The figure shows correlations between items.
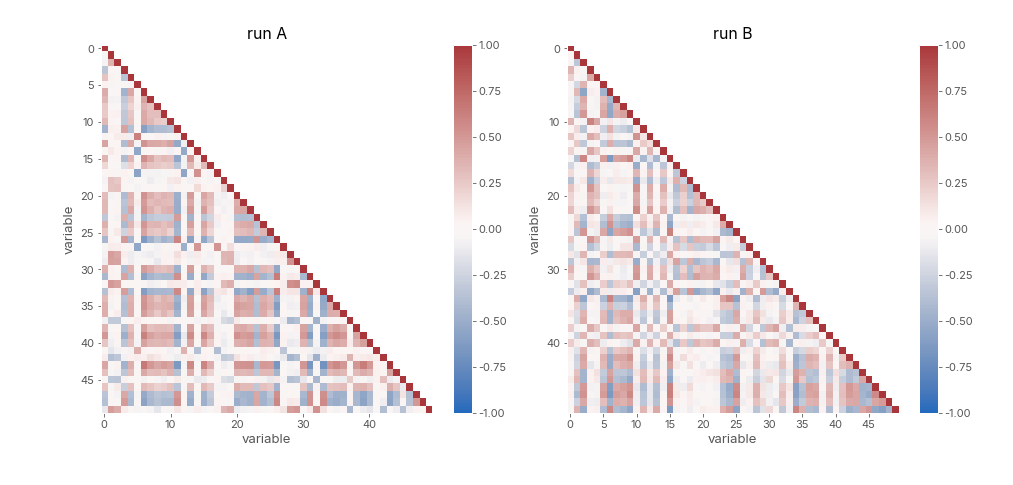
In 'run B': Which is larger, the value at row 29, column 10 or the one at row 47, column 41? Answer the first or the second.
the second
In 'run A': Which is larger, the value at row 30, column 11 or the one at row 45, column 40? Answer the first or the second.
the second
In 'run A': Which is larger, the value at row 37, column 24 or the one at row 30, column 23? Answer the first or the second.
the first
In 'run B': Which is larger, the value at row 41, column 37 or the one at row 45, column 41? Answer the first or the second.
the first
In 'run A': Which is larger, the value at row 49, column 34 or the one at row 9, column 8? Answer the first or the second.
the second
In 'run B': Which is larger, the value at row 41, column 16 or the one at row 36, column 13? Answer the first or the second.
the first
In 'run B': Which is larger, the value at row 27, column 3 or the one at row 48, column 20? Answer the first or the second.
the second
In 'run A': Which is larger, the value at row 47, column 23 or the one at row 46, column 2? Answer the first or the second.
the first
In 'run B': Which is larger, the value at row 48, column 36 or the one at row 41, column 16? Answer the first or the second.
the first
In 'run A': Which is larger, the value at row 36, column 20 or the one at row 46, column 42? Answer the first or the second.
the first
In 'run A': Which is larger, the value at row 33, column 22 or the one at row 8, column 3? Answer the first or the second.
the second
